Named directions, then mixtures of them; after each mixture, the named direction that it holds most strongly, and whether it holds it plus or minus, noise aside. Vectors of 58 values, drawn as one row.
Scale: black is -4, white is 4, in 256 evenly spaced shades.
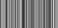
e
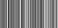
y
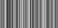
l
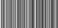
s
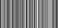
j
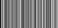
s, minus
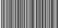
s, plus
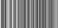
j, minus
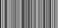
e, plus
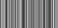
e, plus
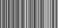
y, plus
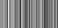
y, minus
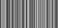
j, plus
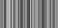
l, minus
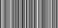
j, plus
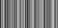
s, minus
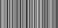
j, plus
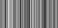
l, minus
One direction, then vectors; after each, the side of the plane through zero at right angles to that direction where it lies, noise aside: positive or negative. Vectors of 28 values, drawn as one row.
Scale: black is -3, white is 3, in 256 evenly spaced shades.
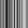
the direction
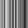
negative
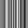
negative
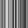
negative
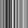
positive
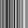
positive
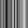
positive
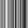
negative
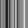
positive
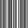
negative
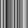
positive
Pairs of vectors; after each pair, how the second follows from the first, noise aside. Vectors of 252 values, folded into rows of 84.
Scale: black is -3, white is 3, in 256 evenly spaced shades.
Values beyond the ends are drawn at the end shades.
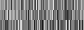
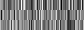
wrapped around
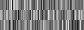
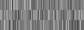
shrunk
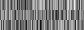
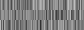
shrunk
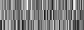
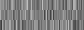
shrunk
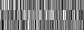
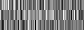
copied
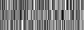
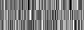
wrapped around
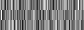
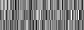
wrapped around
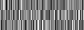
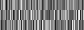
copied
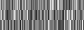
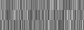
shrunk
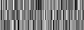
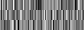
copied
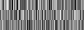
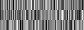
wrapped around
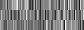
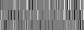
partly zeroed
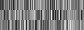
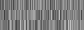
shrunk
